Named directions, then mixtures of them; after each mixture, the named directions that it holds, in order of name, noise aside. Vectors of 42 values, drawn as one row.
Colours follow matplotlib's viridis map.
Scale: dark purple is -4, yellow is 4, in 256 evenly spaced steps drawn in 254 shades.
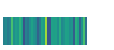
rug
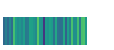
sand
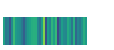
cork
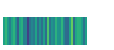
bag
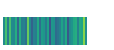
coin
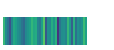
cork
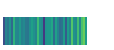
sand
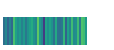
sand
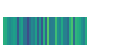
bag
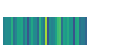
coin, cork, rug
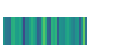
cork, rug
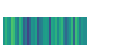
bag, rug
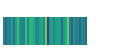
bag, coin, rug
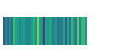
sand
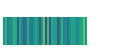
bag, coin, cork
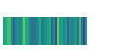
cork, rug, sand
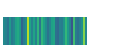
bag, coin, cork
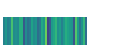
rug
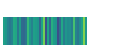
coin, cork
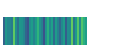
bag, sand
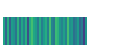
coin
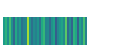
bag, coin, sand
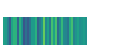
bag, cork, rug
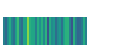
bag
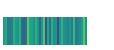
coin, cork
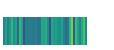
bag, coin, rug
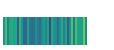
bag, coin, rug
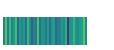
coin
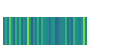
bag, coin
